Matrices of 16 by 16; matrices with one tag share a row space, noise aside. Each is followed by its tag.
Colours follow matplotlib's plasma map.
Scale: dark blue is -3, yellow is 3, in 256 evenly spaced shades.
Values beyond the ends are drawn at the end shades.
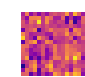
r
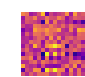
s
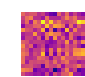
s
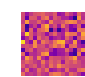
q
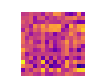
s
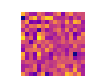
r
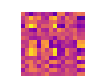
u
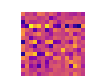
r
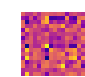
q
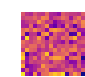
q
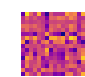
q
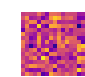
u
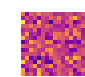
r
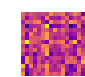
q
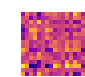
r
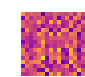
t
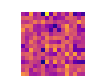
s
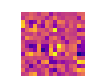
u
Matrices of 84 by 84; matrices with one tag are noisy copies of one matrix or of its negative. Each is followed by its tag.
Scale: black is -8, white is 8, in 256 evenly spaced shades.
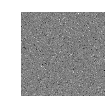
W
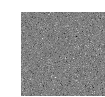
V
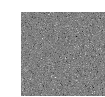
V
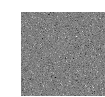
V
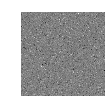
W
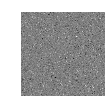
V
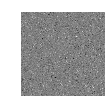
V
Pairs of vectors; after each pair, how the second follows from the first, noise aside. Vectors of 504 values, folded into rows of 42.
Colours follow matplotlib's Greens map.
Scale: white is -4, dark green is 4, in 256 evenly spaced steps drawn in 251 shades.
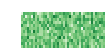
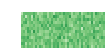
shrunk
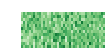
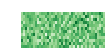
shuffled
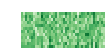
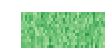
shrunk
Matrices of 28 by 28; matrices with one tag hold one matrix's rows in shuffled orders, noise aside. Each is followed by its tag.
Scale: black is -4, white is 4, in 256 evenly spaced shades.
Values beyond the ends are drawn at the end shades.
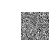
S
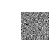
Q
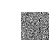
S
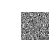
S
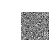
Q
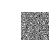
S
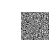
Q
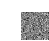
Q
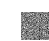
S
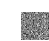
Q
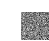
S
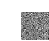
Q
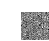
Q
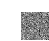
S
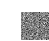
S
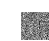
S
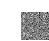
S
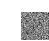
Q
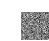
S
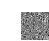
Q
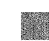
Q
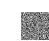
S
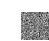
S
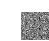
S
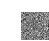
Q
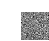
Q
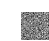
Q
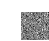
Q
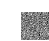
S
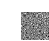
Q
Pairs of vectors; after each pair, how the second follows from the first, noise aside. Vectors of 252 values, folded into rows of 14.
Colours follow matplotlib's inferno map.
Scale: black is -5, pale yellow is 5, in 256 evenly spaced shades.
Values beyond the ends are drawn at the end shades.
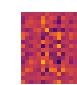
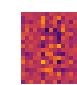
sign-scrambled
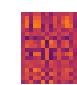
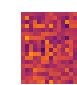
sign-scrambled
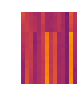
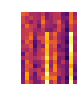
scaled up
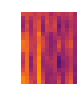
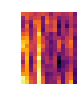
scaled up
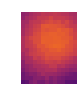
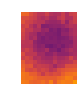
negated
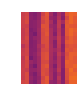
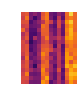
scaled up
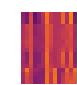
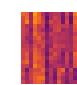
negated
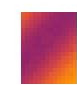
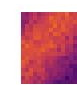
negated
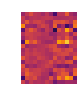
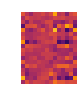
negated
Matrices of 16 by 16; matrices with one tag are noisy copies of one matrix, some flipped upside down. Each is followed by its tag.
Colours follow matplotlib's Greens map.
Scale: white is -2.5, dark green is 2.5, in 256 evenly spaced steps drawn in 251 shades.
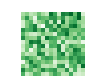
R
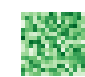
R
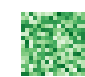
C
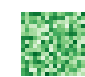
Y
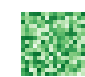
Y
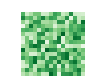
R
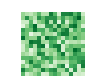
R
